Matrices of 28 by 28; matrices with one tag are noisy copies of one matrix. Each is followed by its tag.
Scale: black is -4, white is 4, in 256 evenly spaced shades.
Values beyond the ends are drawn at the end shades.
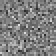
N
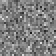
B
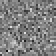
N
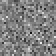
B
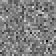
B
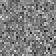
B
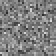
N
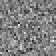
N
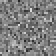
N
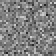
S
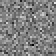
S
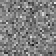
S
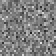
B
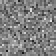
N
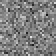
S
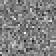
N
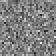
B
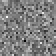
B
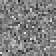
N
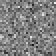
S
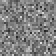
B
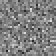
N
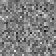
B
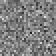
B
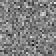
S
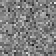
S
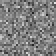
S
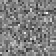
N
